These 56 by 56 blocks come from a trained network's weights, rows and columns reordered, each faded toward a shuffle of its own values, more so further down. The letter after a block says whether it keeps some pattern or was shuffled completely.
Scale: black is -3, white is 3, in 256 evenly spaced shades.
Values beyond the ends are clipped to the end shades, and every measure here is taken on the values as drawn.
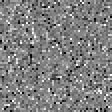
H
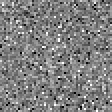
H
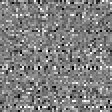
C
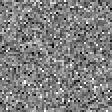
H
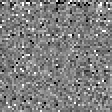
C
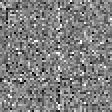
C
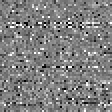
C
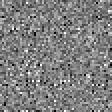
C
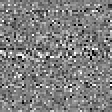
C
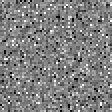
H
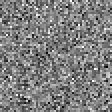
H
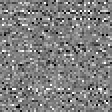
C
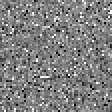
H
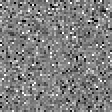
H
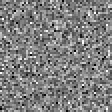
H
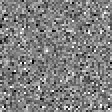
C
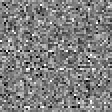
C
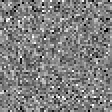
C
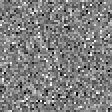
H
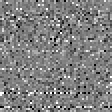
C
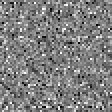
C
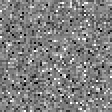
H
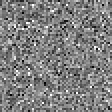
C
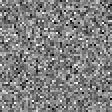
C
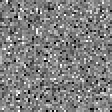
H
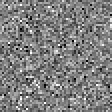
C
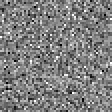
H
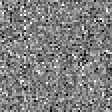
C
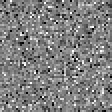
H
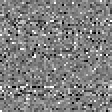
C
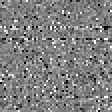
C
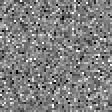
H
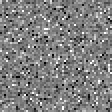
H
